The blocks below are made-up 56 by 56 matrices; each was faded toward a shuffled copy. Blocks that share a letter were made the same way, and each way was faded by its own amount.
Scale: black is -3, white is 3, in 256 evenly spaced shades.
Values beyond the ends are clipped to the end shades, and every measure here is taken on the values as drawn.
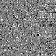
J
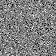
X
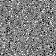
J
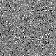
J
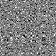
J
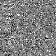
J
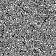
X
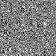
J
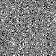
J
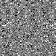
J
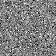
X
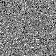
X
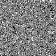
X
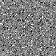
J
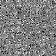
J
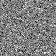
X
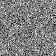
X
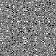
J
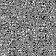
J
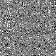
J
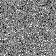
X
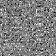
J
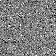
X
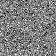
X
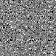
J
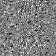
J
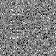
J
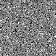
X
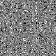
J
